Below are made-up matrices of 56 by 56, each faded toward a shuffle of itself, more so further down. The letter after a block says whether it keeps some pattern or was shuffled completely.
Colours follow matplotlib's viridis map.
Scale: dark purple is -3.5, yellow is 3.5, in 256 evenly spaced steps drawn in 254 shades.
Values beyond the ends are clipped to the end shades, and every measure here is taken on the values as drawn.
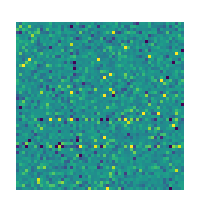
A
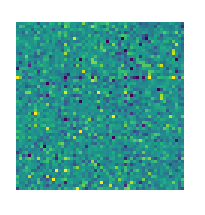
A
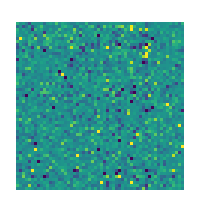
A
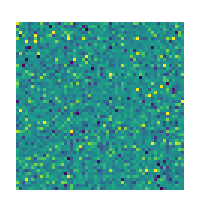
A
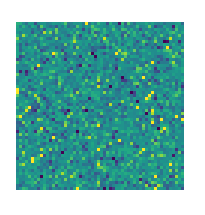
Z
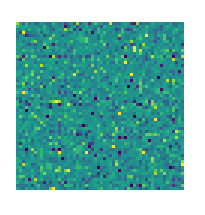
A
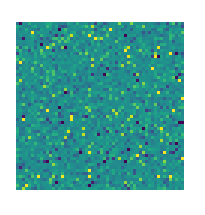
Z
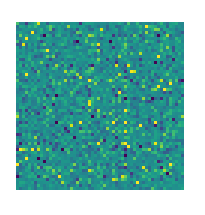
A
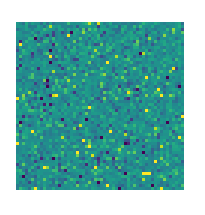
Z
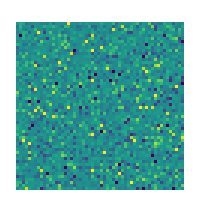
Z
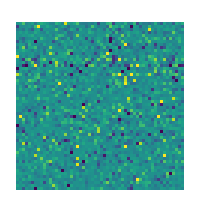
A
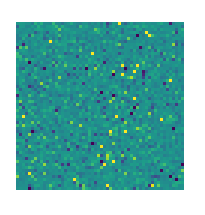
Z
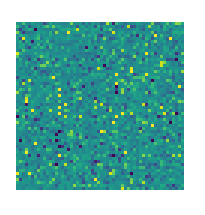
Z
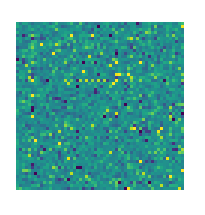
A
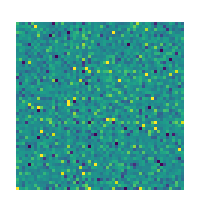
A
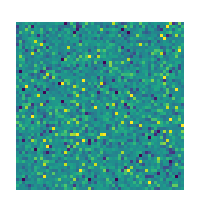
Z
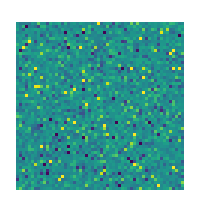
Z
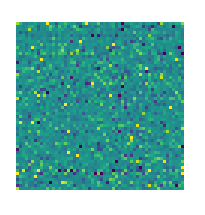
A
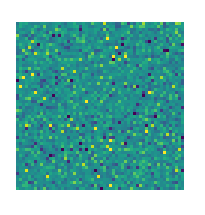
Z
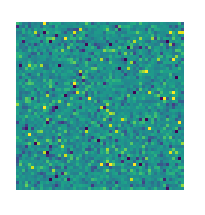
Z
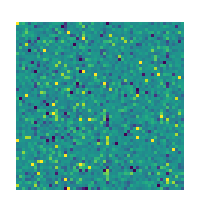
A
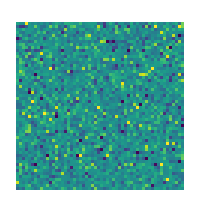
Z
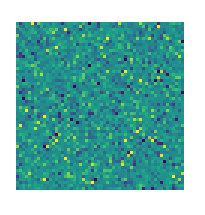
Z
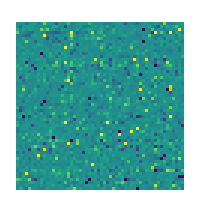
A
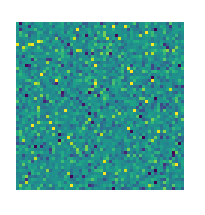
Z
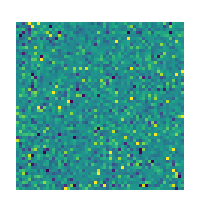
A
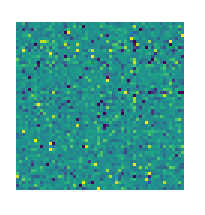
A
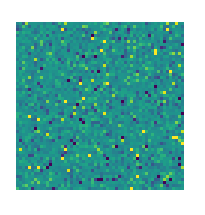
Z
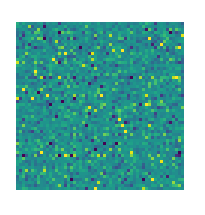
A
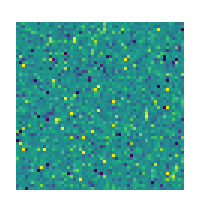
Z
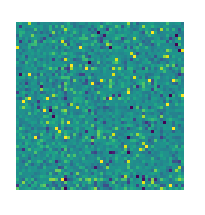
A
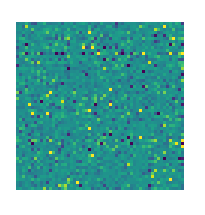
A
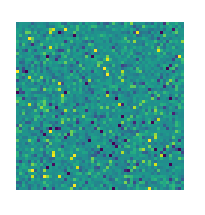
Z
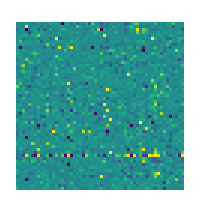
A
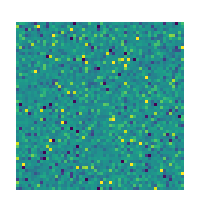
Z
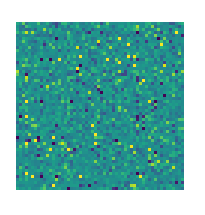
A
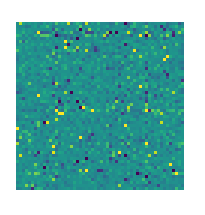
A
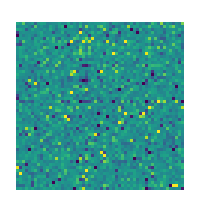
A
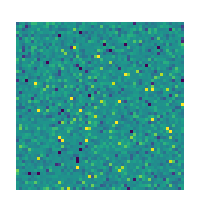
Z
